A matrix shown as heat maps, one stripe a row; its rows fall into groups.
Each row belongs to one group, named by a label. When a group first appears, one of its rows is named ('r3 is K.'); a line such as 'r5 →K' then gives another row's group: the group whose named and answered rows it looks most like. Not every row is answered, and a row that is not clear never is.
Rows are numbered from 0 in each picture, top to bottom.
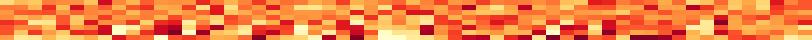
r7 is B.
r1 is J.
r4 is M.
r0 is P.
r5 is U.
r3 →M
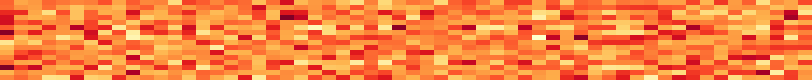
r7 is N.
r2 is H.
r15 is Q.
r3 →H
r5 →J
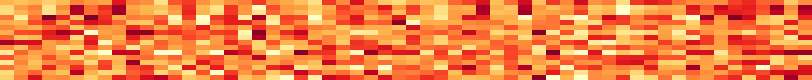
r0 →B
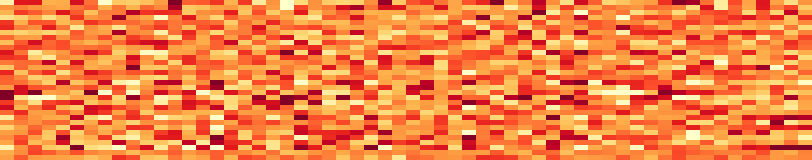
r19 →H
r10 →N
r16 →U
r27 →U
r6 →B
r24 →P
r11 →H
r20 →N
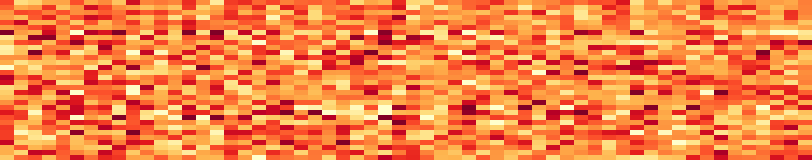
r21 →J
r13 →P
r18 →M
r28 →H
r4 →H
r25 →H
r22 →N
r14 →N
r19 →B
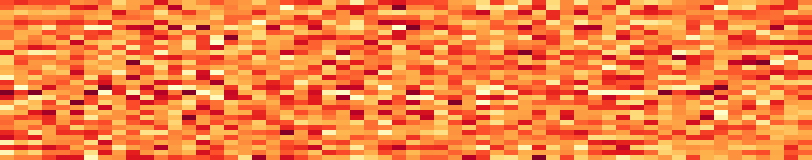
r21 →P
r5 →Q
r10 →H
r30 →P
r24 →J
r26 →N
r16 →U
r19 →M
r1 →J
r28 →P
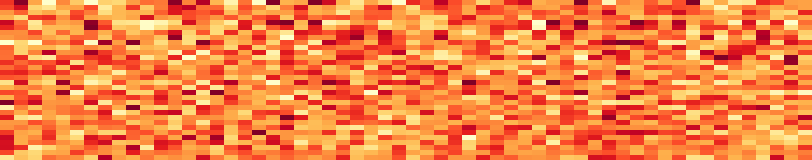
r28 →U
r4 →N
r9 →N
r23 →H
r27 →U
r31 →P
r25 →J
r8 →P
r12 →H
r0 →Q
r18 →U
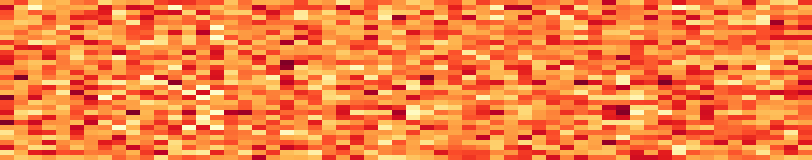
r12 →H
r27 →B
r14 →J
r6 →Q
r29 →H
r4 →P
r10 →U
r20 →N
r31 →B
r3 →J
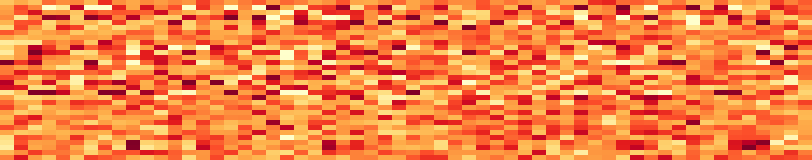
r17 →H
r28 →P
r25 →N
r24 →Q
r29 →P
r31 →M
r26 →B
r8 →P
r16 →U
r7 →B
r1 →Q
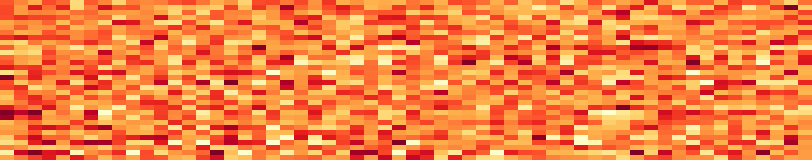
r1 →H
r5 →Q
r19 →M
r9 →B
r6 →J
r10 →P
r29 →Q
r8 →M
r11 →J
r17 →N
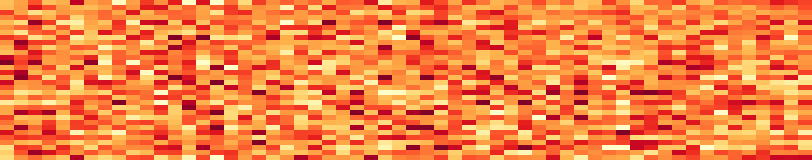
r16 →U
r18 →B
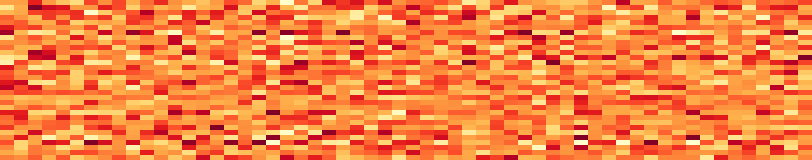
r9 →J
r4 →Q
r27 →Q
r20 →N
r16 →H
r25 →U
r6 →H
